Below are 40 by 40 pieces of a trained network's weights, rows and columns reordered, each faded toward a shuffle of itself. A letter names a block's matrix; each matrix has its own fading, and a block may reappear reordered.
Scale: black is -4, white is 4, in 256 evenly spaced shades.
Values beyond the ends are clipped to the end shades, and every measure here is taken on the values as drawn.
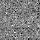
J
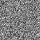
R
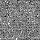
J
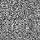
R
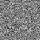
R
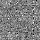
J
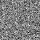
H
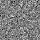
R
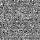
J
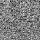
R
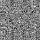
R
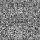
R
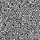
H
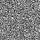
H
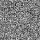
R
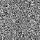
H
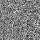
H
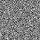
R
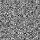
R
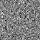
H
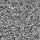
H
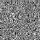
H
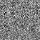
H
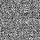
R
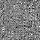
J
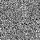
H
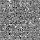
J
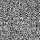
R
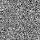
H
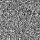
R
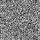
R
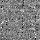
J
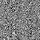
H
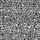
J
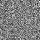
R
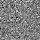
H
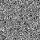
R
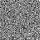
H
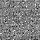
J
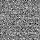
J
